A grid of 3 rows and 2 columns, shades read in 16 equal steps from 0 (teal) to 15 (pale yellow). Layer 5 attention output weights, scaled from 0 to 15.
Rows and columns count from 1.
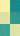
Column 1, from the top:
15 13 3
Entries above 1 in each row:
1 2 2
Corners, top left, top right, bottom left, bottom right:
15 0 3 13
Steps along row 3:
up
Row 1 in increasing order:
0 15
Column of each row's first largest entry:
1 1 2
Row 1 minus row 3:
12 -13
